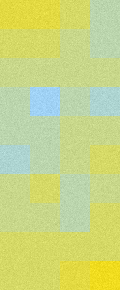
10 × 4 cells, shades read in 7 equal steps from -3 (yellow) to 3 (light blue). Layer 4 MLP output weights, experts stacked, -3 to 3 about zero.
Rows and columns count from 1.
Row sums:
-4 -1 0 7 2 2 0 0 -4 -7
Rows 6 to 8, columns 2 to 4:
1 0 -1 / -1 1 0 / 0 1 -1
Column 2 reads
-2 -1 0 3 1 1 -1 0 -1 -1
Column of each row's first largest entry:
4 4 1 2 1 1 3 3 1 1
